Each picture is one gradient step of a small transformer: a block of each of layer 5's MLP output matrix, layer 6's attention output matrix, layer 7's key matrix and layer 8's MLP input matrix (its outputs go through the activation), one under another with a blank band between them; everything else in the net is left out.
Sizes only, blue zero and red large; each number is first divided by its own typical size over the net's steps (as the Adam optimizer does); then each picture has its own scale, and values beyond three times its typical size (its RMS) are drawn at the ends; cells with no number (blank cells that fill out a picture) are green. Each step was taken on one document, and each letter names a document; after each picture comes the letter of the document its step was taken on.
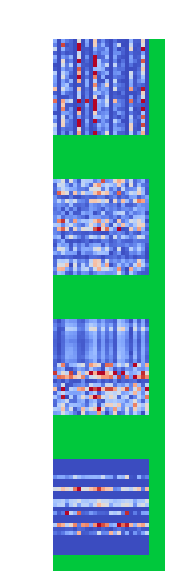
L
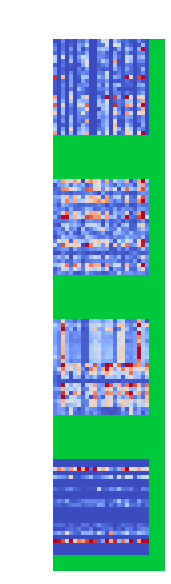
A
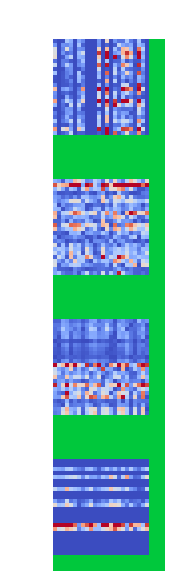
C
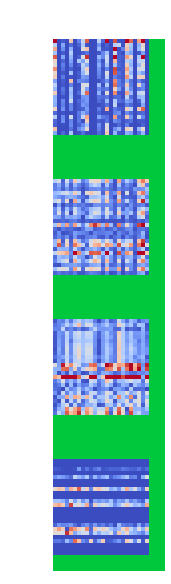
A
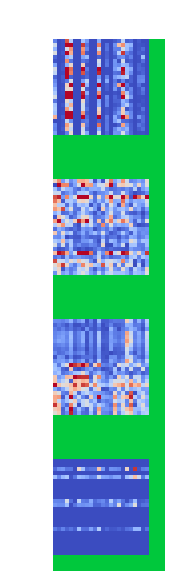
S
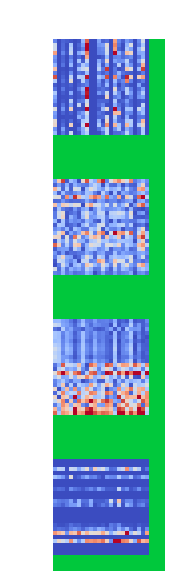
A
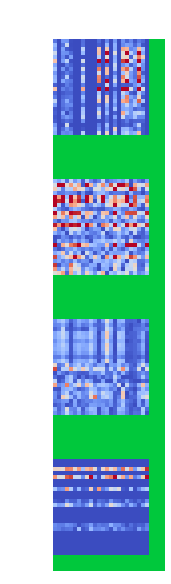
C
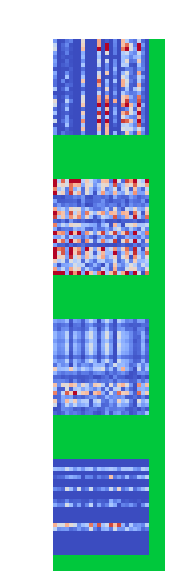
C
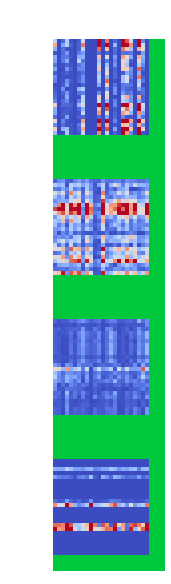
C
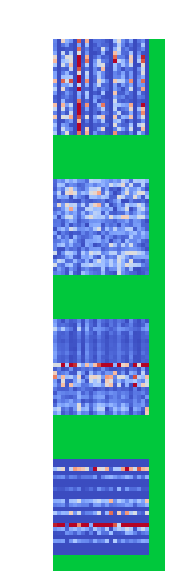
L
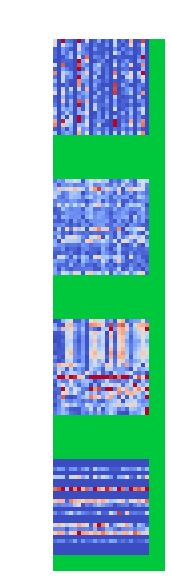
L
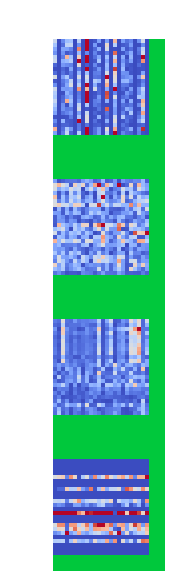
L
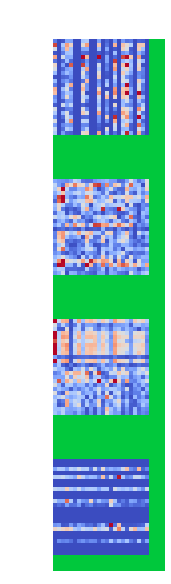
C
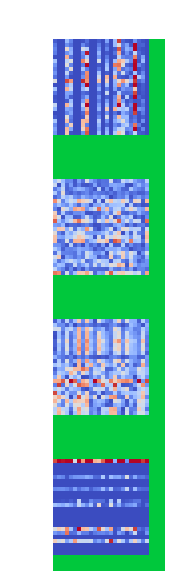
S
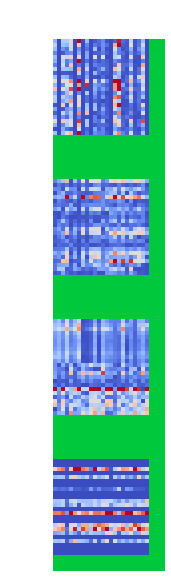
L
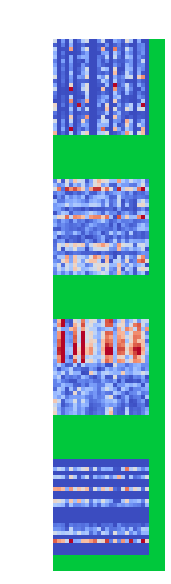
A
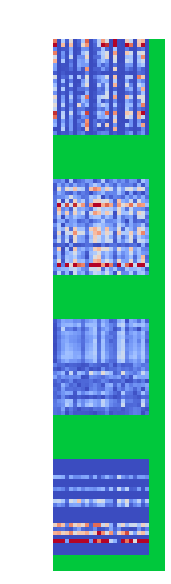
A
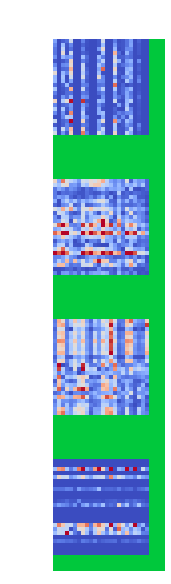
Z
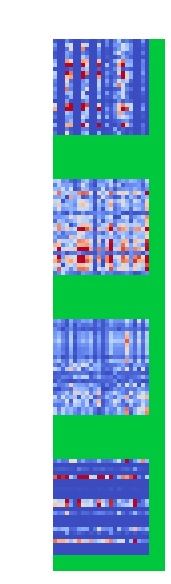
S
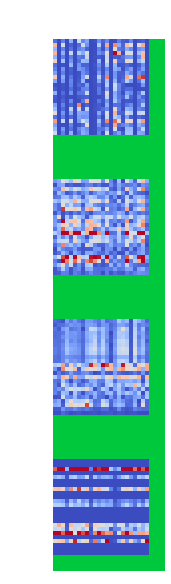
A
